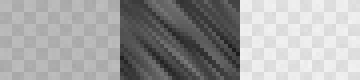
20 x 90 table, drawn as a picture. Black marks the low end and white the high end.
It is made of 1 by 3 panels. Panel 1,1: high, checkered, faint in contrast. Panel 1,2: low, slanting down to the right. Panel 1,3: very high, checkered, faint in contrast.
